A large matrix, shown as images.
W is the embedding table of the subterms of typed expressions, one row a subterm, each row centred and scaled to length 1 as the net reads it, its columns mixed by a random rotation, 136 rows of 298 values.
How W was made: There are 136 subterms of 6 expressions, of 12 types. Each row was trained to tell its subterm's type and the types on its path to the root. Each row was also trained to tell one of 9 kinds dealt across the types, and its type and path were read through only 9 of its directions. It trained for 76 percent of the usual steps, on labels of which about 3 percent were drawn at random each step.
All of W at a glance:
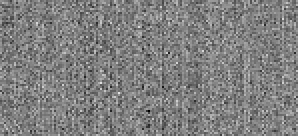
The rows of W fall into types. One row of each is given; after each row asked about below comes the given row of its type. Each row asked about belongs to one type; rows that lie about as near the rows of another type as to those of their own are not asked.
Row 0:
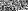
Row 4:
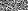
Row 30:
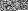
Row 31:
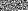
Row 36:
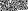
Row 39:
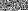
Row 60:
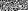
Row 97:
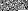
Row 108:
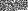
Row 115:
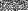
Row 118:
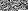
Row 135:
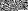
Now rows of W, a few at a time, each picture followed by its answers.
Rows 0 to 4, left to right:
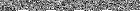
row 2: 118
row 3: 108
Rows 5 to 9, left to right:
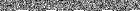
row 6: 108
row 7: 115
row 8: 31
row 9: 135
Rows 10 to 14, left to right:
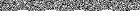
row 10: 4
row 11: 0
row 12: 118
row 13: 135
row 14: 30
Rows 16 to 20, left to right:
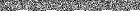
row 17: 30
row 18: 30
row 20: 115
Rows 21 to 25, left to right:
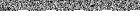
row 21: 60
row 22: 60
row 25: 31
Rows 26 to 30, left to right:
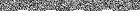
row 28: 0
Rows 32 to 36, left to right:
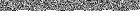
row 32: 4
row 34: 30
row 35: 115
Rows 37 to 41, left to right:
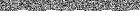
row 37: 4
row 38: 36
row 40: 97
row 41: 0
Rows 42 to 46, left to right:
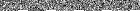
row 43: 0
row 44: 39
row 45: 31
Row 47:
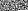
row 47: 30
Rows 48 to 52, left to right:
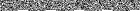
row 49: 4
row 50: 4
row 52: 36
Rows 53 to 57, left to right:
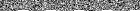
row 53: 4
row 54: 30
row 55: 31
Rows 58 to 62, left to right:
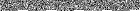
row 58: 36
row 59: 60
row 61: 39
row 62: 108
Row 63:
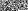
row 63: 36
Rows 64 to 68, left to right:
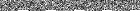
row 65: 4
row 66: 36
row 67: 31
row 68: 31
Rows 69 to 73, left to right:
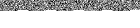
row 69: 115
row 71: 60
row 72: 115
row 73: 36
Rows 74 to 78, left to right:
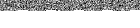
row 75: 108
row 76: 115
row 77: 108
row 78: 135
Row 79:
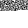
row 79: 115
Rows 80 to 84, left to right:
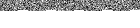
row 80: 97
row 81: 108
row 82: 118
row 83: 135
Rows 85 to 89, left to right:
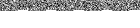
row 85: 108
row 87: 4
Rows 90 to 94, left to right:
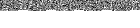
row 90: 118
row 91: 135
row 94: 108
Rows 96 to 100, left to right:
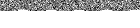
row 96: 135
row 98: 36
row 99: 36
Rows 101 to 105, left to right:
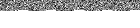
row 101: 4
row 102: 97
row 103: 135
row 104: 30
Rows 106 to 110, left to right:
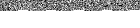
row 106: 60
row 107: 31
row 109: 108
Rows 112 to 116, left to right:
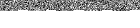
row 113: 39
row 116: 97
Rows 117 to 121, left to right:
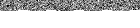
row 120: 108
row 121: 39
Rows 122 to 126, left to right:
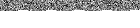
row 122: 30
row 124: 36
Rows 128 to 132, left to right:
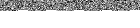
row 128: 4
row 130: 39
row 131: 30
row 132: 31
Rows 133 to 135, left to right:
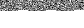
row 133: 135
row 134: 30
